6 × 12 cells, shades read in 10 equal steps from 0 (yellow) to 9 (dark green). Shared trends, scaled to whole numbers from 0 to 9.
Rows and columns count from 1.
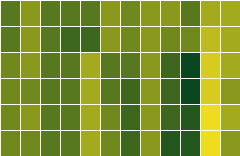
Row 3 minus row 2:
-1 0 0 -1 -4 2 1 0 2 4 -1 0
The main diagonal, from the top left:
6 4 6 6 3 5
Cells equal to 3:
9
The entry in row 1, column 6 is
4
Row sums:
57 58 60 63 58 61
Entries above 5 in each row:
5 4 6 6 5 5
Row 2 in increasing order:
2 3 4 4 4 5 5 5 6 6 7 7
